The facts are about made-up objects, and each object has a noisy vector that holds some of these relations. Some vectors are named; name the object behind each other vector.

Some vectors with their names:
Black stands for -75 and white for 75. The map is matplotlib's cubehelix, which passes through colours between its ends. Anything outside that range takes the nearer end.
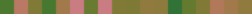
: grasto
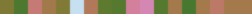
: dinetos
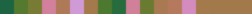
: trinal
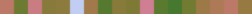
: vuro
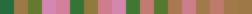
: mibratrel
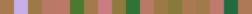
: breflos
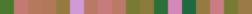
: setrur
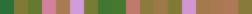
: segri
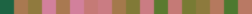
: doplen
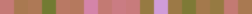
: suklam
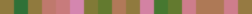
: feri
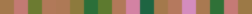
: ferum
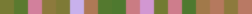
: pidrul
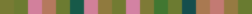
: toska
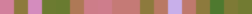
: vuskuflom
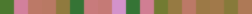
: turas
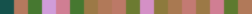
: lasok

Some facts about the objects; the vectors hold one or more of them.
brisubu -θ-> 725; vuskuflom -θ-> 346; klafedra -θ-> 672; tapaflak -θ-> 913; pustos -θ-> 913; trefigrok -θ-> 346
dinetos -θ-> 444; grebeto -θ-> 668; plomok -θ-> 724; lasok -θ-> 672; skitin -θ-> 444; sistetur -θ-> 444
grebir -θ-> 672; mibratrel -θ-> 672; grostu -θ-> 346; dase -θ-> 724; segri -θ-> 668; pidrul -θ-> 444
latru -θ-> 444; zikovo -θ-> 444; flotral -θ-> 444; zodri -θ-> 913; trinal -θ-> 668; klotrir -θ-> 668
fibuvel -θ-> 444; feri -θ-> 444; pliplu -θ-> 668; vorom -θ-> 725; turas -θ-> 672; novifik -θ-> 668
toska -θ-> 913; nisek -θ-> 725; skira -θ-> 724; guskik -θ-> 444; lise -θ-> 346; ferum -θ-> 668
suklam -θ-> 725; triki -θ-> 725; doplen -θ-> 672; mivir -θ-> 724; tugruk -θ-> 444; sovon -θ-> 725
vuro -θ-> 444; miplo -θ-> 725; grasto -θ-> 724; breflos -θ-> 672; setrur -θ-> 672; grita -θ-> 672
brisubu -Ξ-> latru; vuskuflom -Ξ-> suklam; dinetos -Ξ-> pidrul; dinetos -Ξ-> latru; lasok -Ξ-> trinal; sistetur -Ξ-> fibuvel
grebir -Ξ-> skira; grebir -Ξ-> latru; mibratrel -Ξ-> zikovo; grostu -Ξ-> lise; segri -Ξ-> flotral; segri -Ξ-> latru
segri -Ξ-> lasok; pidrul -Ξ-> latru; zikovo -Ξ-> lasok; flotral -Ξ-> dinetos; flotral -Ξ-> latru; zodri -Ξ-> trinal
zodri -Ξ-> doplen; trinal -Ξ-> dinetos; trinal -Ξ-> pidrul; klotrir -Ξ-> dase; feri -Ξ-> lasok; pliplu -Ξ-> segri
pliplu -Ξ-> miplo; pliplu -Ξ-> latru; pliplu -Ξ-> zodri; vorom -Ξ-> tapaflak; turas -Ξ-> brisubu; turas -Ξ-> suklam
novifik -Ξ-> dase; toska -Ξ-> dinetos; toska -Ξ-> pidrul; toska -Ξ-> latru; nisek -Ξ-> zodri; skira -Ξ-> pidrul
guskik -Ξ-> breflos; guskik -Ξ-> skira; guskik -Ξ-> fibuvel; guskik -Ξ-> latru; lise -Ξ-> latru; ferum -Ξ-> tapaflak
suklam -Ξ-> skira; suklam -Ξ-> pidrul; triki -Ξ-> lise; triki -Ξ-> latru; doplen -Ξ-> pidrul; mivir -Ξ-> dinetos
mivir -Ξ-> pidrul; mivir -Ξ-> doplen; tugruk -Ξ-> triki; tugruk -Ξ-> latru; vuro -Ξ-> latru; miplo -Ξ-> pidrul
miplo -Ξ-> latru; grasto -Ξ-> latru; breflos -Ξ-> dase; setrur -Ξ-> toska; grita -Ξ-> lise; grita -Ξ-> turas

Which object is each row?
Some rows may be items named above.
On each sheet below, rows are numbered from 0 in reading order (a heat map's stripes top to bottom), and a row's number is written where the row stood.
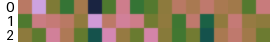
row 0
dase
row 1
setrur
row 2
toska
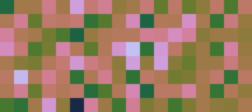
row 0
doplen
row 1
ferum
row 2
lise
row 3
vorom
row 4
miplo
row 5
breflos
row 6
ferum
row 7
zodri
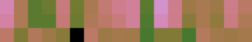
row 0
sovon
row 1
sovon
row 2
pustos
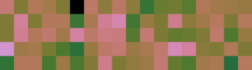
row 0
pustos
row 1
klafedra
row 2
grebir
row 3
grostu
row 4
skira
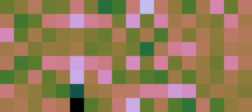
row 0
latru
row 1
nisek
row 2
skitin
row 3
grebeto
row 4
nisek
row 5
mivir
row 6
lise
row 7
tapaflak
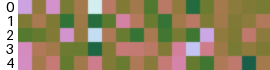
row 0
guskik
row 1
plomok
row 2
pliplu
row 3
trefigrok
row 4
fibuvel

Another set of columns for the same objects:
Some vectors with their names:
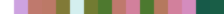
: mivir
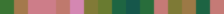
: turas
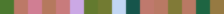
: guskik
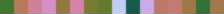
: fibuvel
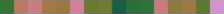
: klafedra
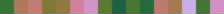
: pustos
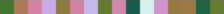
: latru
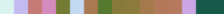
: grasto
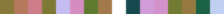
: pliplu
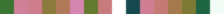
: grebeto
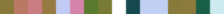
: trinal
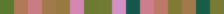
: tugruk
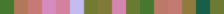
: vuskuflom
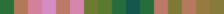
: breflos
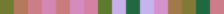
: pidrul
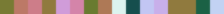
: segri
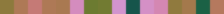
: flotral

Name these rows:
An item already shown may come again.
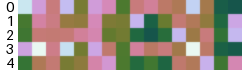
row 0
skira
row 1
skitin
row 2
mibratrel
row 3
dase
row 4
pustos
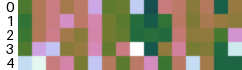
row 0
guskik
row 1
breflos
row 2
klafedra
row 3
ferum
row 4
plomok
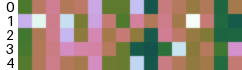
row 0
guskik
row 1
dase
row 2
lise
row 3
lasok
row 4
sistetur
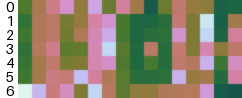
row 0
grostu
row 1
toska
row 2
zodri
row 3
tapaflak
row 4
pustos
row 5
doplen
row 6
grasto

